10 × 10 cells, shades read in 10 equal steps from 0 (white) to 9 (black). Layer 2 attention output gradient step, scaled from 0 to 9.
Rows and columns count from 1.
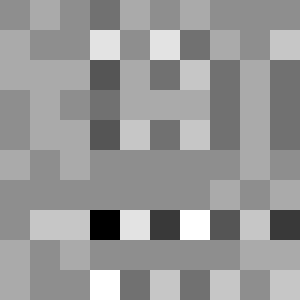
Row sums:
38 31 38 38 38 37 38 40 36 31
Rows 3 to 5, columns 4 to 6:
6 3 5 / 5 3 3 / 6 2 5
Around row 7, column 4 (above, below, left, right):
4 9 4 4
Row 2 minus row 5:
-1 1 1 -5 2 -4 3 -2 1 -3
